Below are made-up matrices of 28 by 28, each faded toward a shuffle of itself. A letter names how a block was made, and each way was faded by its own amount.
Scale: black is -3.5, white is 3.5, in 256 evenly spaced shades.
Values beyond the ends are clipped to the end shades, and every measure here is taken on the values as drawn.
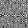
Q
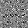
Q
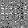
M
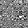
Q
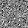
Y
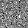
Y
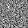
Y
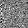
Y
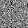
Y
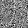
Y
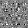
Q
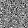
Y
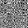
M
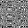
M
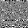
Q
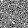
Y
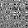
M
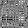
M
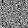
Y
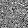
Y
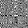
M
